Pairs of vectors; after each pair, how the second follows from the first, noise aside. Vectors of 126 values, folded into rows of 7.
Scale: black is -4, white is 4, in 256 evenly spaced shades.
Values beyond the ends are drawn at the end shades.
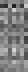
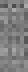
shrunk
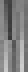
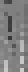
partly zeroed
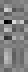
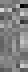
wrapped around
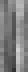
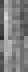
wrapped around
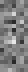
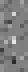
partly zeroed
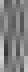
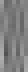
shrunk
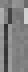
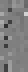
partly zeroed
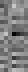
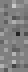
partly zeroed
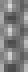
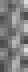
wrapped around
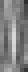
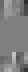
partly zeroed
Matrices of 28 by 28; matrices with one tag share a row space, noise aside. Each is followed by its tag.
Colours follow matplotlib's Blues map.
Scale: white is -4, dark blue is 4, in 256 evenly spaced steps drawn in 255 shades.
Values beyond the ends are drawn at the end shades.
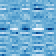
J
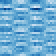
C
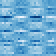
C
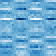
C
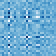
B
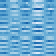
J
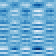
J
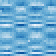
C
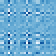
B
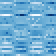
C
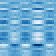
J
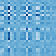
B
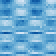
C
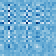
B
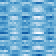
J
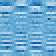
C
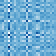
B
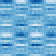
C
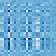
B
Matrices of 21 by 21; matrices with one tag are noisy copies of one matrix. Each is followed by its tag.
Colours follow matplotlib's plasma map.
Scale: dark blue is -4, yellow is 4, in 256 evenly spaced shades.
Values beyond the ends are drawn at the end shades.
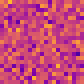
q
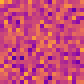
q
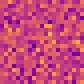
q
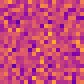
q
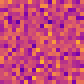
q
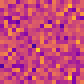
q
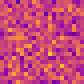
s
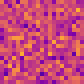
s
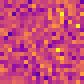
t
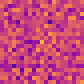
q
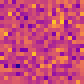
t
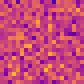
s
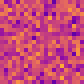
s
